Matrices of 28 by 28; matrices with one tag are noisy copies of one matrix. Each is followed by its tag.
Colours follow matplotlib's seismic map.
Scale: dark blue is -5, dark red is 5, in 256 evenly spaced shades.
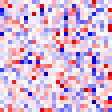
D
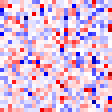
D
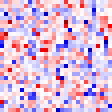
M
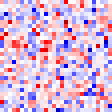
M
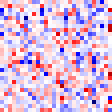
D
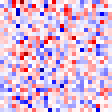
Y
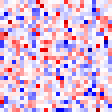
M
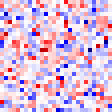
M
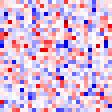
M
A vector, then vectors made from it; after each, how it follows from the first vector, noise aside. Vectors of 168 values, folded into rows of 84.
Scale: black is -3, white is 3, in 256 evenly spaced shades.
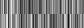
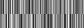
sign-scrambled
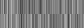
shrunk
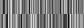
sign-scrambled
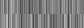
shrunk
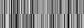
sign-scrambled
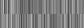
shrunk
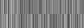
shrunk
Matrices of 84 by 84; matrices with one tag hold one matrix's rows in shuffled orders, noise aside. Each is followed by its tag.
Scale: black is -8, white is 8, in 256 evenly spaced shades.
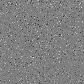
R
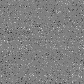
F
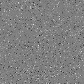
R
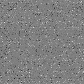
F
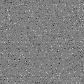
F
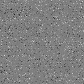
F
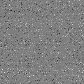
F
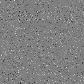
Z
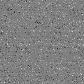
F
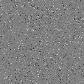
R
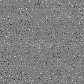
F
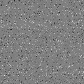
F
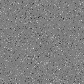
R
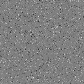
R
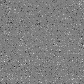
F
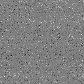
F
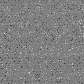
F
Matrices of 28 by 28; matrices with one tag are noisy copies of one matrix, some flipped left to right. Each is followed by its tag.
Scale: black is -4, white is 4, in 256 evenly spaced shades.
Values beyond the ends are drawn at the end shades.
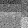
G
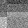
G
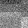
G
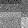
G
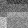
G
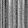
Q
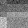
G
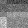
G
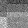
G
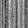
Q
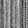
Q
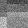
G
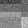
G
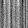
Q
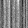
Q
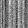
Q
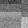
G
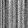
Q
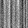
Q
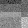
G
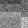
G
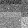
G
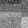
G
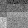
G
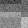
G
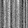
Q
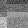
G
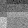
G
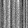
Q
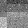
G
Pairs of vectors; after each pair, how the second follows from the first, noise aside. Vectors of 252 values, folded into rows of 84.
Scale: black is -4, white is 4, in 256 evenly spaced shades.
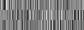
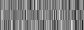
shuffled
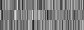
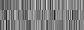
shuffled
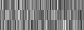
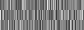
shuffled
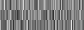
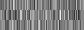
shuffled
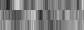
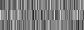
shuffled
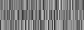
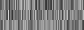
shuffled
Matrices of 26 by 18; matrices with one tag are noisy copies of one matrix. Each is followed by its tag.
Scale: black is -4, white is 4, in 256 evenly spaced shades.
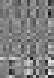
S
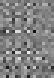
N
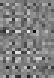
N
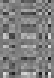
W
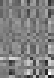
S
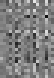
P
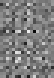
N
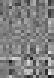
S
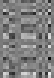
W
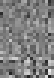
S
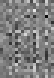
P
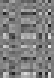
W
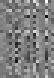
P
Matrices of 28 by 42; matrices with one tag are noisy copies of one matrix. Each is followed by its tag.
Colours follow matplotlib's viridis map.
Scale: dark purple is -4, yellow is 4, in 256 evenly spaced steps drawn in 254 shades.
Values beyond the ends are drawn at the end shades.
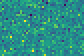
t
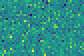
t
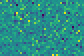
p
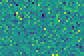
p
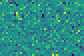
p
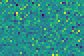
p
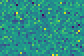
p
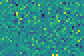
p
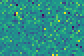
p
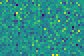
p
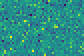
t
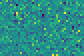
p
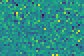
p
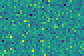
t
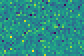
t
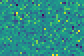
p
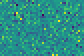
p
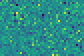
p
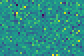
p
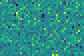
p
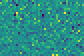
p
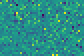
p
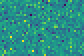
t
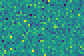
t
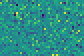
p
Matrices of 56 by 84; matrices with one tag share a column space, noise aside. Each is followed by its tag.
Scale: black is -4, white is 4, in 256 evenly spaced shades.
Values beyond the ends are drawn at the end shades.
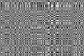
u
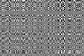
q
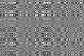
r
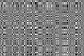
u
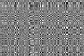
u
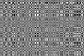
r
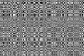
r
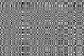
u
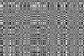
u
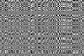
q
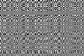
q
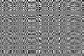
q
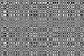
r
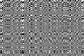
q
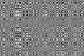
r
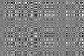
r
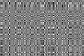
u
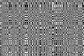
u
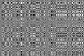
r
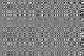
r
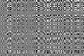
q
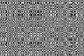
r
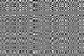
q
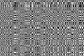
u
